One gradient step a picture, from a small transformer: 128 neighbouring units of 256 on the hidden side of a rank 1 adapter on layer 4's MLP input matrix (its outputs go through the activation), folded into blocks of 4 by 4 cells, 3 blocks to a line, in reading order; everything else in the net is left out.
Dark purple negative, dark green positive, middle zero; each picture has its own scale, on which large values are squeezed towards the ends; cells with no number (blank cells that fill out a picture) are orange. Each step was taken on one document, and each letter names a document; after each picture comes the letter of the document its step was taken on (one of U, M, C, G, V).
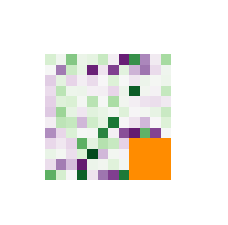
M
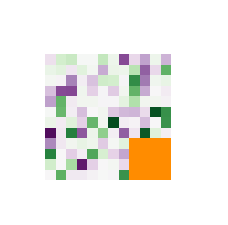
M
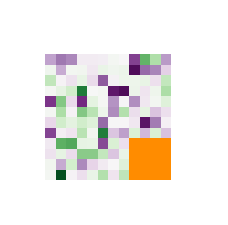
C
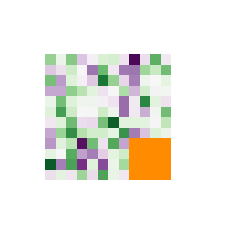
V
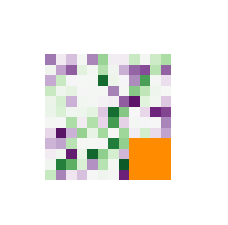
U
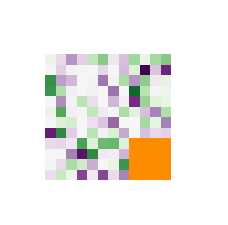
U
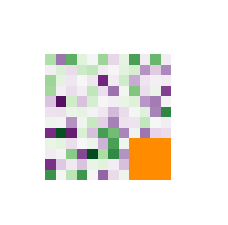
U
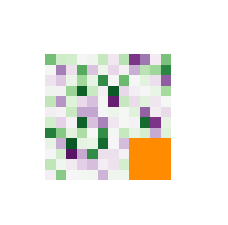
C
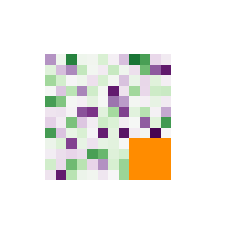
C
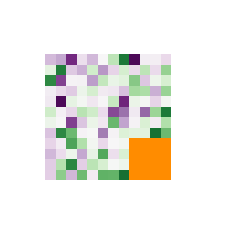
M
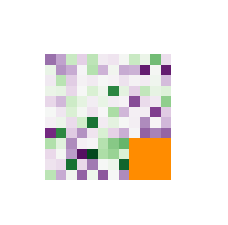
U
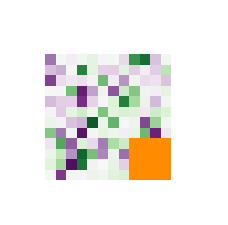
C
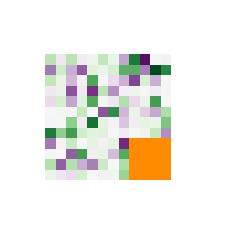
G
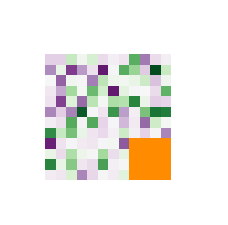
G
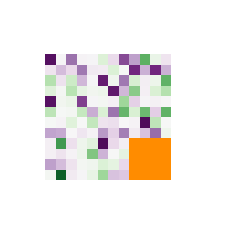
C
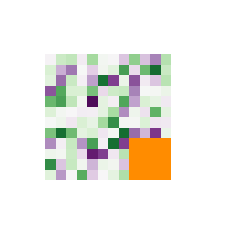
V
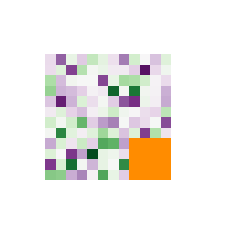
U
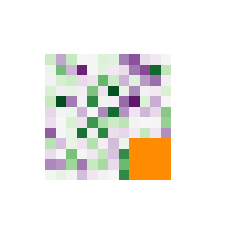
G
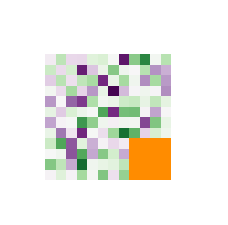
C
